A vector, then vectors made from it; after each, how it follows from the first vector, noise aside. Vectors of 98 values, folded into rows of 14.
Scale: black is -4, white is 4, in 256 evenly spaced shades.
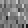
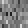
wrapped around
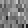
copied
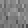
shrunk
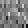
copied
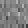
shrunk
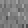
shrunk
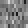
wrapped around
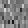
wrapped around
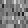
wrapped around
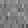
shrunk
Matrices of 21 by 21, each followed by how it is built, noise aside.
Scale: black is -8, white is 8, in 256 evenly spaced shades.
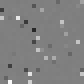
sparse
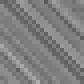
Toeplitz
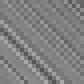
Toeplitz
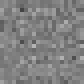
low rank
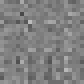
low rank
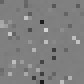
sparse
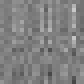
low rank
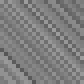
Toeplitz
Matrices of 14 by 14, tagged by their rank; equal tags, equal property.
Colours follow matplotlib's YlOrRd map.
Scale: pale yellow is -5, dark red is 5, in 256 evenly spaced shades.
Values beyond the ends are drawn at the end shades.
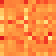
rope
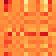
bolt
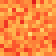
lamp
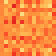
rope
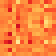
rope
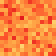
lamp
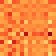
bolt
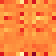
bolt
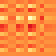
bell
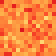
lamp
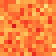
lamp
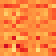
bolt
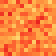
lamp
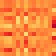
bolt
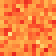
lamp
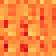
rope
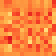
rope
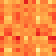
bolt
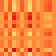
bell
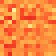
rope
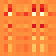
bell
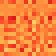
rope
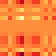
bell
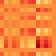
bell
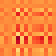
bell
